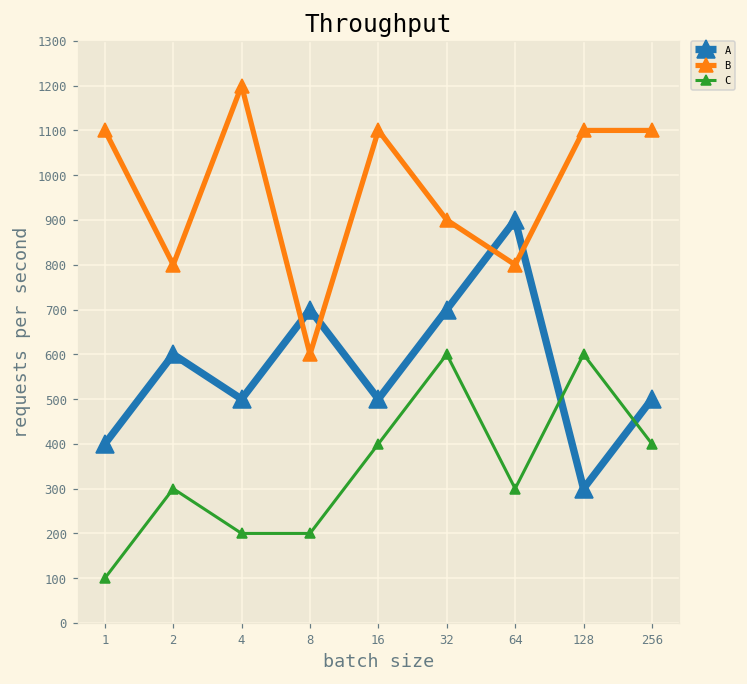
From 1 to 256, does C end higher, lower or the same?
higher
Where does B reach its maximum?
4
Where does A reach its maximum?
64
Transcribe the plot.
Title: Throughput
x-axis: batch size, ticks 1 2 4 8 16 32 64 128 256
y-axis: requests per second, ticks 0 100 200 300 400 500 600 700 800 900 1000 1100 1200 1300
Legend: A, B, C
Values:
A: 400 600 500 700 500 700 900 300 500
B: 1100 800 1200 600 1100 900 800 1100 1100
C: 100 300 200 200 400 600 300 600 400
